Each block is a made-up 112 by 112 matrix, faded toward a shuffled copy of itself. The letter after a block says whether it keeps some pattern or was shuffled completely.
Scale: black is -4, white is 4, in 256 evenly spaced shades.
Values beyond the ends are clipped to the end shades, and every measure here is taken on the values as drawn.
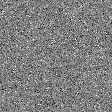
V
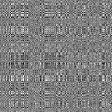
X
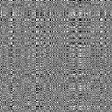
X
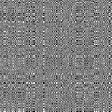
X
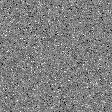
V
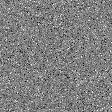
V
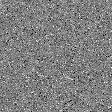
V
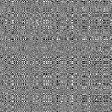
X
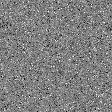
V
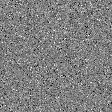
V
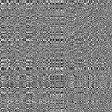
X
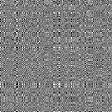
X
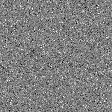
V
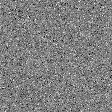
V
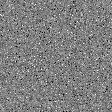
V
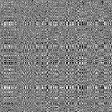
X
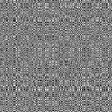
X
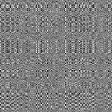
X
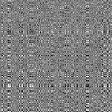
X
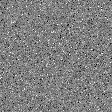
V
